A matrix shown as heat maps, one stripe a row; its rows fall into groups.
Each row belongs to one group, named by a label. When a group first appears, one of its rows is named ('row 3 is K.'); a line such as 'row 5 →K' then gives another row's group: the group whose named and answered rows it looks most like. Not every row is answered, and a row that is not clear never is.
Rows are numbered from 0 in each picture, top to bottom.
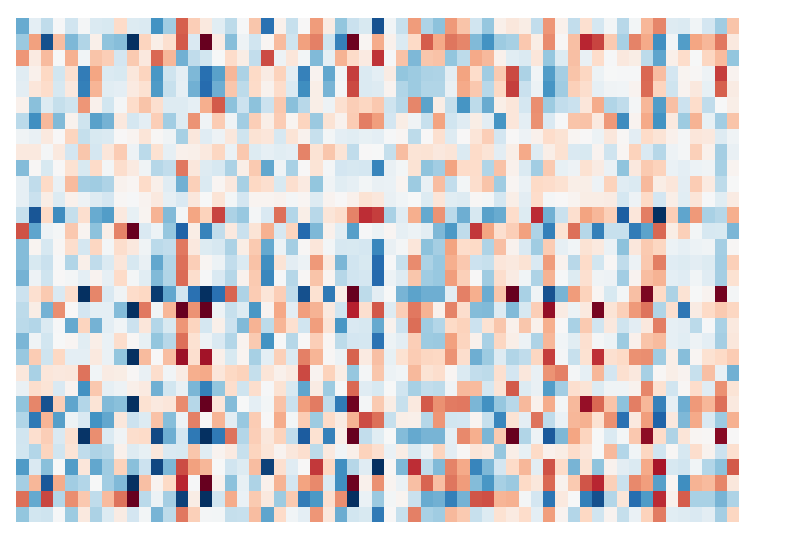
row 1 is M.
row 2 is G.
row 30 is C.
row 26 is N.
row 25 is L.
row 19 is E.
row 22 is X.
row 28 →E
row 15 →E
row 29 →M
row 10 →L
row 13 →C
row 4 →N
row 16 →E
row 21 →M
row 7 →L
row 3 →N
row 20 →E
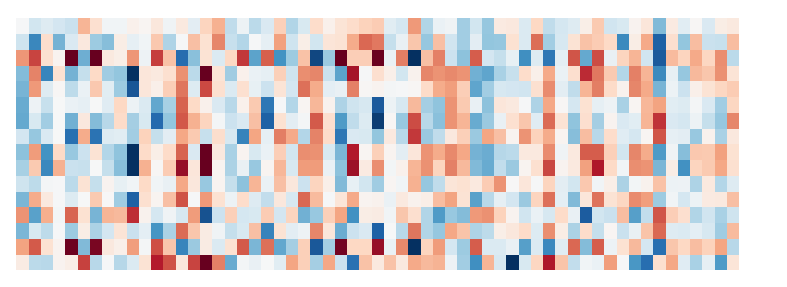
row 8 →M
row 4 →M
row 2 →G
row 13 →E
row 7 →E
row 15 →X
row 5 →E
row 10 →E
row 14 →G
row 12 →C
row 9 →M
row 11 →M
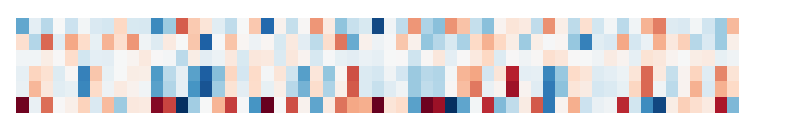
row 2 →L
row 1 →C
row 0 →E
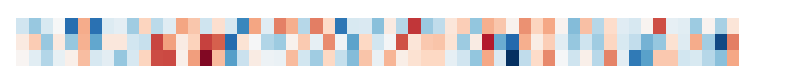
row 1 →X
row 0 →E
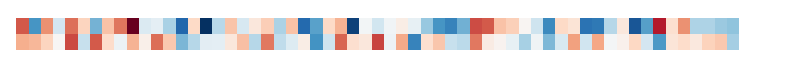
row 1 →G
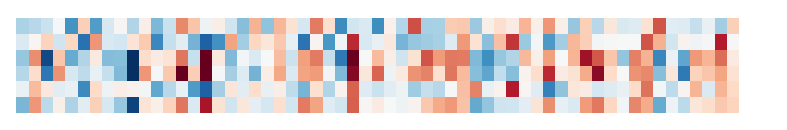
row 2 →M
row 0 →E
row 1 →N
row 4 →N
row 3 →M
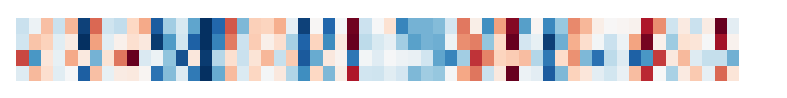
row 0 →N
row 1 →N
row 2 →C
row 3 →N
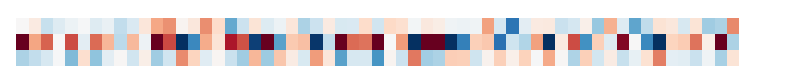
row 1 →G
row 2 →E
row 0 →X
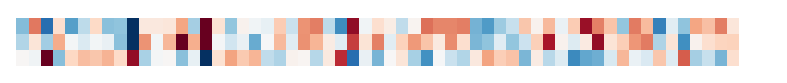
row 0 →M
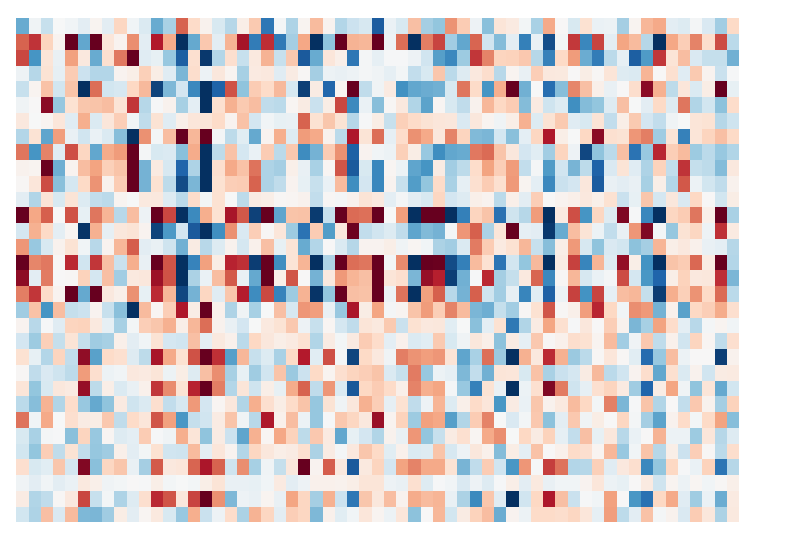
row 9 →C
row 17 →G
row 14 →C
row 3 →L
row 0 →E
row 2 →C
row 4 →N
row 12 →G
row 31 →L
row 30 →X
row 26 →E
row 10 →C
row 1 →G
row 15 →G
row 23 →X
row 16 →G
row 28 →X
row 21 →X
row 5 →C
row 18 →M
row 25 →G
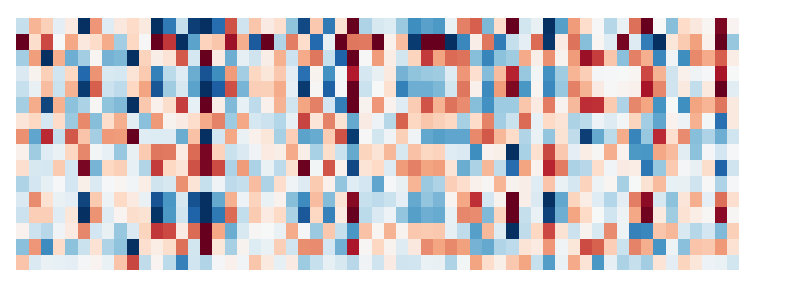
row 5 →M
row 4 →N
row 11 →N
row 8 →X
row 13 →X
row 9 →X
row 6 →X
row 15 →C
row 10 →E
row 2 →M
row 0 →N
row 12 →N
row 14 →M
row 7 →C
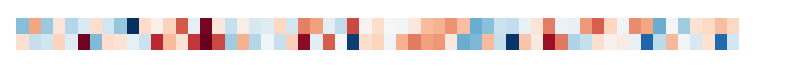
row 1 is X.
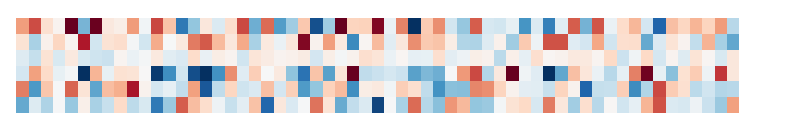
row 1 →X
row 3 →N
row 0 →G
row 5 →E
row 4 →C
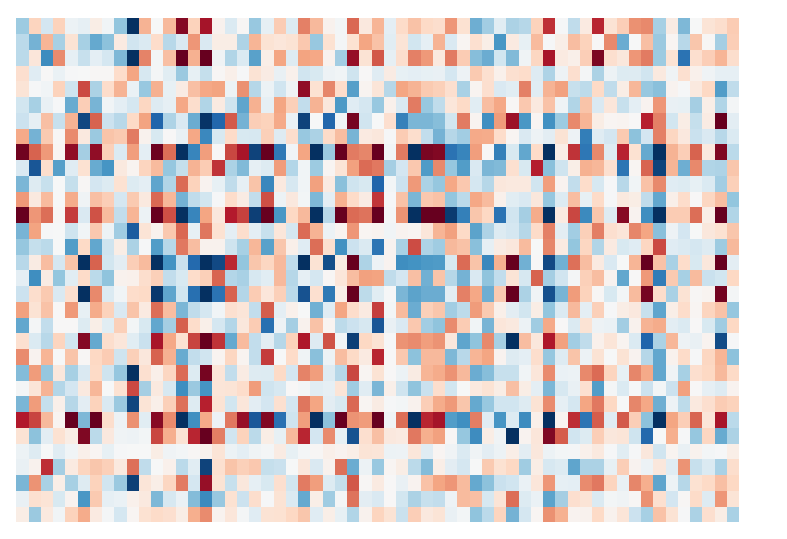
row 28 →C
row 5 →E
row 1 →L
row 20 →X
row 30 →N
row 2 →M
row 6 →N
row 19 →E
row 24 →M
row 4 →X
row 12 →G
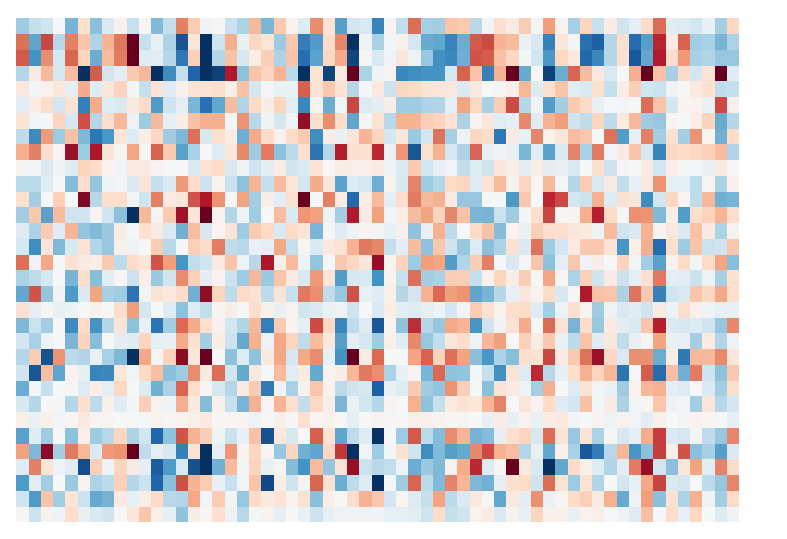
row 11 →X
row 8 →G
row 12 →M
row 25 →X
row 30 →L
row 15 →G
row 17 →M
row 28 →N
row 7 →L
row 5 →N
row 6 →X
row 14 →L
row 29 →E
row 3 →N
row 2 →C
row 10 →E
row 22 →L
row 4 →X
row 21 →M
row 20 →E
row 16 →E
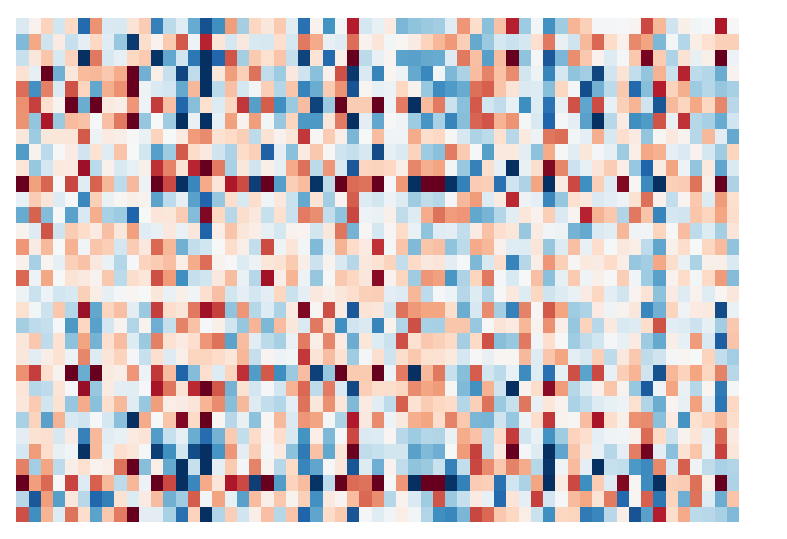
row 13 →C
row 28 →C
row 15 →X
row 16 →G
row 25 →M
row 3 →C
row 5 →G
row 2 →N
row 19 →E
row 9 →X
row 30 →L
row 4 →C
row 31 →C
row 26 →N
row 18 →X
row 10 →G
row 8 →E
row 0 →N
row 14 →G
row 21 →X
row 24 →X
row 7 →X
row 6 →C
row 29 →G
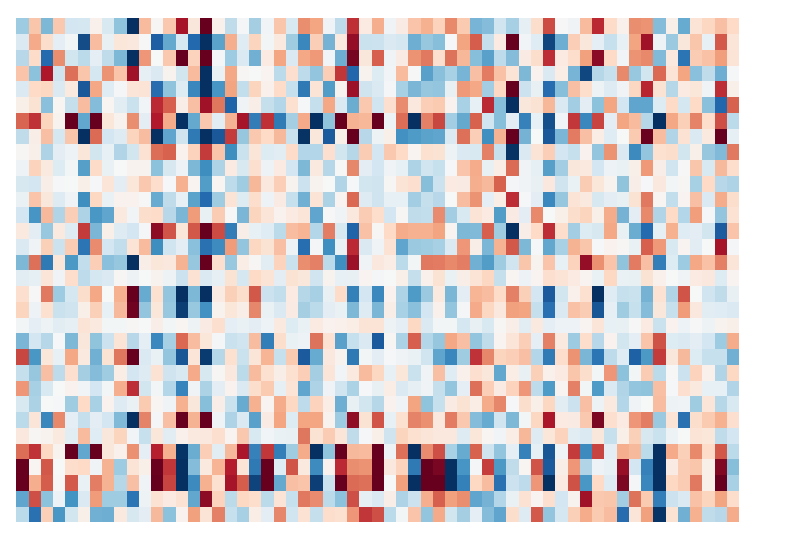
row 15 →M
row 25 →M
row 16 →L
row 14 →N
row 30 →M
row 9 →N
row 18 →C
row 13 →X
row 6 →G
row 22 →L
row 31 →L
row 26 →X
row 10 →E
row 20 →E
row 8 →X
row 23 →C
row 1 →N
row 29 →G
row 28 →G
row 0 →M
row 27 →G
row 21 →C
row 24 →E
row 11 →N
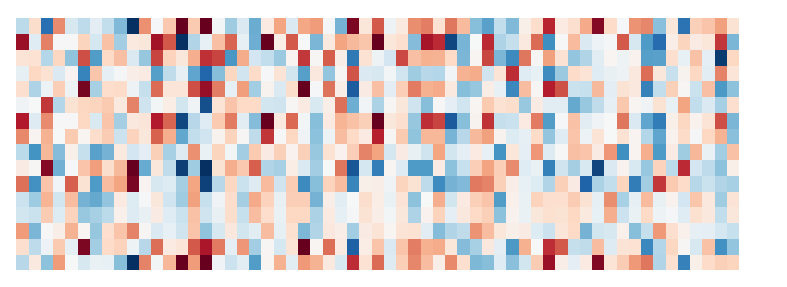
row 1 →G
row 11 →L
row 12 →L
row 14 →X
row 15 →M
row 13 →C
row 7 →G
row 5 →C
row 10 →C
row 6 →G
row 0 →M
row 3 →N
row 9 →C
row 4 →X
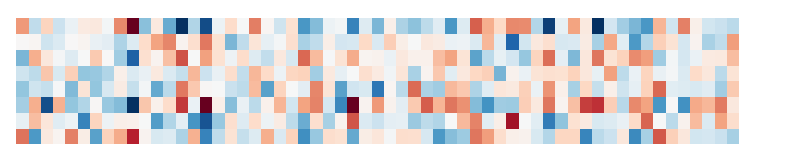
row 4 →E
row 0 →C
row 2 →M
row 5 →M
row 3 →L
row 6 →N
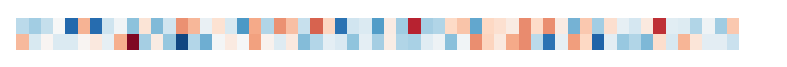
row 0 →E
